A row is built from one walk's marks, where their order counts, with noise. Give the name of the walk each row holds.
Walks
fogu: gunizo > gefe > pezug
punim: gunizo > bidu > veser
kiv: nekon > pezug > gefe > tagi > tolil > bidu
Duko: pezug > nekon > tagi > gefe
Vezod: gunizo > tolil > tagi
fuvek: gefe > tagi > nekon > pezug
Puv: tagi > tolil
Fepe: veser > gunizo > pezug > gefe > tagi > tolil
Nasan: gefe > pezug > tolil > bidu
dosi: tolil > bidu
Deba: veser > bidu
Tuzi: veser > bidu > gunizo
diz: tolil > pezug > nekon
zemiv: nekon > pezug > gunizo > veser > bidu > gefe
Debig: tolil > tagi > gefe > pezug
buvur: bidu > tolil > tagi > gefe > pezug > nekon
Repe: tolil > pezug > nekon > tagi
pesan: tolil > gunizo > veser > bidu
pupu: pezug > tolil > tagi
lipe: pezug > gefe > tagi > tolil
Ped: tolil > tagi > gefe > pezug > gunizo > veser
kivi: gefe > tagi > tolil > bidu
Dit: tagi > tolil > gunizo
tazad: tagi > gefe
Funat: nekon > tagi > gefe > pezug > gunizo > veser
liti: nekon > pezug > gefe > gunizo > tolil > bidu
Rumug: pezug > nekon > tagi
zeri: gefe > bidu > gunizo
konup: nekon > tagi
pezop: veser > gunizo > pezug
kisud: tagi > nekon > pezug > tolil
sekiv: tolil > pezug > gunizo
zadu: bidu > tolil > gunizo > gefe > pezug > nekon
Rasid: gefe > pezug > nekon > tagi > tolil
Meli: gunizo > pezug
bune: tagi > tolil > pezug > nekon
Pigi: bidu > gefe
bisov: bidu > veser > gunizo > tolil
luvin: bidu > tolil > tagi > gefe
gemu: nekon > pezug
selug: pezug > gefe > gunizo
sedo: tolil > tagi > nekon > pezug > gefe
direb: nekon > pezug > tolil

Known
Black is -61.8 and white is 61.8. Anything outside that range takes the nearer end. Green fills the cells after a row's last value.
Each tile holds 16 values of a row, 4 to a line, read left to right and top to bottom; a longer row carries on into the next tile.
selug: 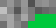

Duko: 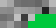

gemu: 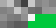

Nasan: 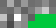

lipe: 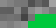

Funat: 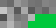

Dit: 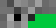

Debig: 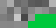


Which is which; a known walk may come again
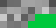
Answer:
Deba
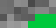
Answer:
Fepe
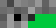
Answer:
Vezod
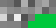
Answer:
Pigi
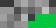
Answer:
pesan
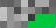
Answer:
zeri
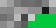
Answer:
Duko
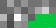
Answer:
Nasan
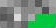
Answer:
buvur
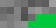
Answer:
lipe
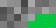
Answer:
kisud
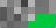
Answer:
bune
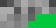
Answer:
punim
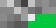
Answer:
gemu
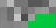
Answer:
Debig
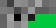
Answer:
Dit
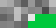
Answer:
fuvek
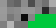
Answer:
tazad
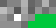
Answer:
zemiv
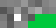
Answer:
kiv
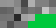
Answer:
direb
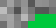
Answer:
selug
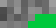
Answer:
Rasid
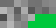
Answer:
Funat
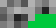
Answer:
konup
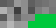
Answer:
Ped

